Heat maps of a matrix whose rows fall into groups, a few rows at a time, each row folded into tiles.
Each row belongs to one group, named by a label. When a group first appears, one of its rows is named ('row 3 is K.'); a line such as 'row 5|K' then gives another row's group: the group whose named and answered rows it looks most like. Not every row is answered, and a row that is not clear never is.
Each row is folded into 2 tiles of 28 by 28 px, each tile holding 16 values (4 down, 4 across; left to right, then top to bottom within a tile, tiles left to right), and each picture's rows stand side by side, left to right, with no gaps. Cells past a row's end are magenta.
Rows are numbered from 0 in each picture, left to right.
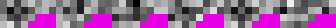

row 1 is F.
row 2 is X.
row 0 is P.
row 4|P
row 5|F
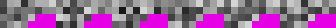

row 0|X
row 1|F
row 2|F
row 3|P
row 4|X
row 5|X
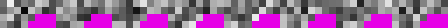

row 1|X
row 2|P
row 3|X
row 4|P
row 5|F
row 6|X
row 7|F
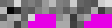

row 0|P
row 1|P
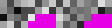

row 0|P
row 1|F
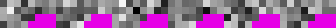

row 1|X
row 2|F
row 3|X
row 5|F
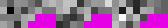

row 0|P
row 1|X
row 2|F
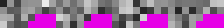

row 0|F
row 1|F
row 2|X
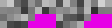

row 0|F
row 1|X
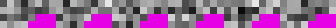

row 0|X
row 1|P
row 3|F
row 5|X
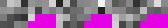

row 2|F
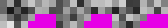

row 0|P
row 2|F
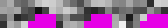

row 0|X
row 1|X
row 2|P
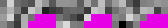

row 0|F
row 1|P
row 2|F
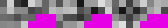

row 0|X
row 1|X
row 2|P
